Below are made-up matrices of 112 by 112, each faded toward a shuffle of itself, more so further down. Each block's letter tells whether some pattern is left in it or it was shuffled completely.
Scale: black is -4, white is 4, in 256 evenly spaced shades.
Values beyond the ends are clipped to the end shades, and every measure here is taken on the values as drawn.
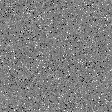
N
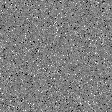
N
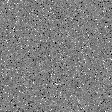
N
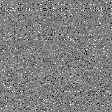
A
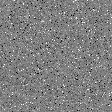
N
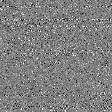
A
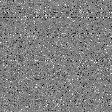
A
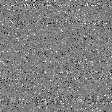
A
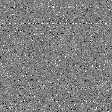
A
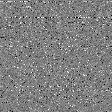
A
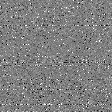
A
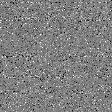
A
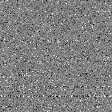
A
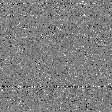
A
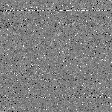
A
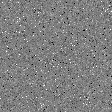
N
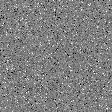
N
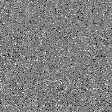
A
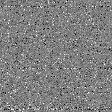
A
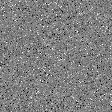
N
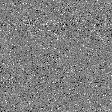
A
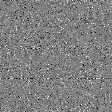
A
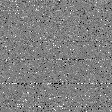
A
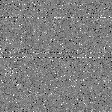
A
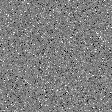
N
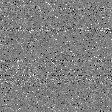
A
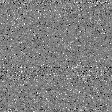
A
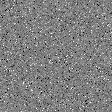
N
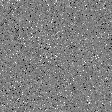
N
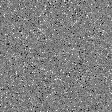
N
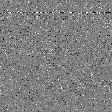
A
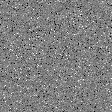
N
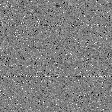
A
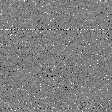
A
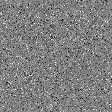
A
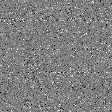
A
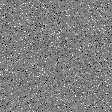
N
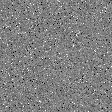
N
